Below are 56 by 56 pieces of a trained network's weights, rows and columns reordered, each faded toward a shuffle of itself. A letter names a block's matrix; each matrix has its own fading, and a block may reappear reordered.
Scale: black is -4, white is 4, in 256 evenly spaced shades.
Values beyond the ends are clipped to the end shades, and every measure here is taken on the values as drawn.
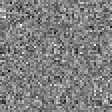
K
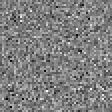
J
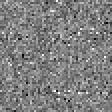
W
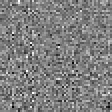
K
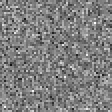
J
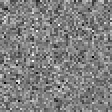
K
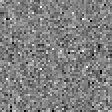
W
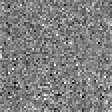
W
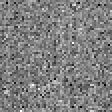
W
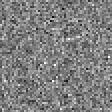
J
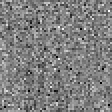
W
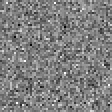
J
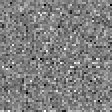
W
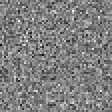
K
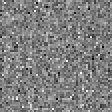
W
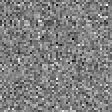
K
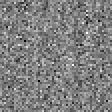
J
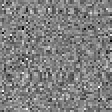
K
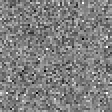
J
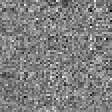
K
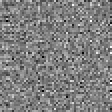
K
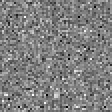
W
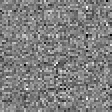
K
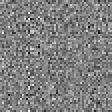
K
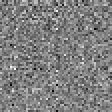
K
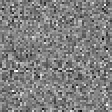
K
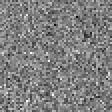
J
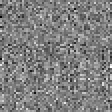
K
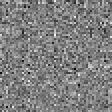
K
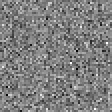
J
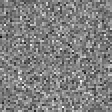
J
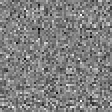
K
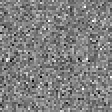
J
